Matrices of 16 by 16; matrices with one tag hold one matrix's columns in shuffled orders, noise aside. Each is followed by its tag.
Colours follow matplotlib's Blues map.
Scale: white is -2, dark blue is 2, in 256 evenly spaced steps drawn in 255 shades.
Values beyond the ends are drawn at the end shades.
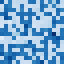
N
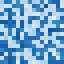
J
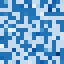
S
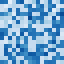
N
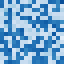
J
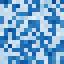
J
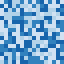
J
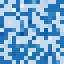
N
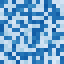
S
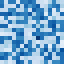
S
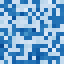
N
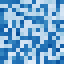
J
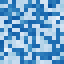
S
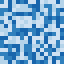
N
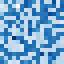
S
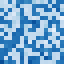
J
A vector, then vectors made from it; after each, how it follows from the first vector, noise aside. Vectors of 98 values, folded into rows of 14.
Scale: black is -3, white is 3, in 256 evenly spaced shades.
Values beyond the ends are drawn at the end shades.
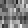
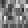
wrapped around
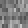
shrunk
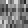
reversed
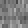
shrunk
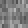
shrunk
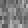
shrunk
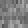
shrunk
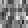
wrapped around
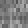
shrunk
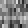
negated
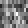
wrapped around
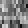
negated
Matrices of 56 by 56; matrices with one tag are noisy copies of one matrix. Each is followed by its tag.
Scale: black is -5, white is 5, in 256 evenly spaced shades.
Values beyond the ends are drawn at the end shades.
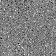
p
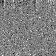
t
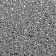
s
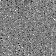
p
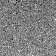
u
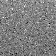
s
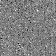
p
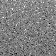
s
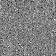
p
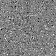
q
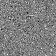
q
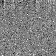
t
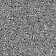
q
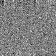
t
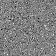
q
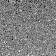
u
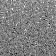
s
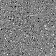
q
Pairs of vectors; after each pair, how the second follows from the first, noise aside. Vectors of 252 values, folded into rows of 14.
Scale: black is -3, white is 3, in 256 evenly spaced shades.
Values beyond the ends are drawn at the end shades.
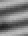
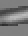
partly zeroed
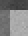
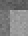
shrunk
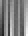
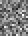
shuffled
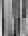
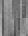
shrunk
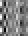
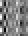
copied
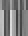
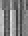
copied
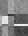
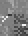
partly zeroed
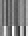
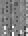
partly zeroed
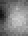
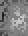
partly zeroed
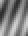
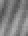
shrunk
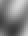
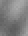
shrunk
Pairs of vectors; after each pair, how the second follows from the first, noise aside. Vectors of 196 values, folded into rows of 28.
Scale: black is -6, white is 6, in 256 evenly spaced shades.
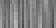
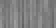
shrunk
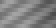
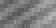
negated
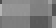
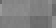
shrunk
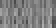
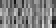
scaled up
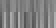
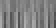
negated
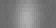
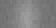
shrunk
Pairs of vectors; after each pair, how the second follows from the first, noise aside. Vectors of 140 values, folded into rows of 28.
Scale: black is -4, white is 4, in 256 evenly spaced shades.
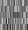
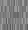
shrunk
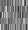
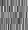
shuffled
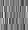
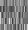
shuffled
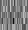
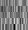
shuffled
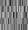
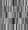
shuffled
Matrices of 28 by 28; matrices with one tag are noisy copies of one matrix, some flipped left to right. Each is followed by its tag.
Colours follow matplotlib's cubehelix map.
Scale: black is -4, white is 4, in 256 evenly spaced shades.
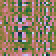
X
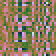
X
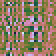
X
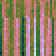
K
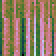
K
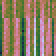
K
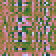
X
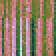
K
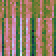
K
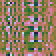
X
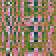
X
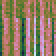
K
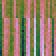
K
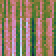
K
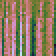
K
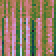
K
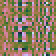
X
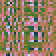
X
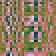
X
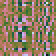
X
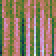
K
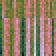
K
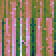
K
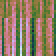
K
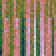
K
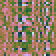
X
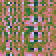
X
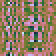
X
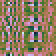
X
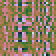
X
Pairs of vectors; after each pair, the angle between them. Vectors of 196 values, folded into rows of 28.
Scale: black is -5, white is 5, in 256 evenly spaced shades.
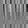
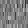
partly opposed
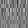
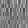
nearly opposite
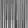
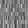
partly aligned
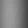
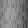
nearly parallel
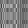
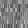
partly opposed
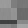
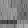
nearly parallel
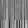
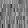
partly aligned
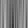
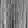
nearly parallel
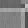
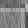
nearly parallel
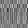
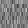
partly aligned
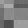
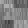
nearly parallel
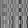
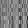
nearly parallel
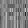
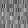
partly aligned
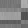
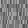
orthogonal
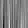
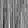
nearly parallel
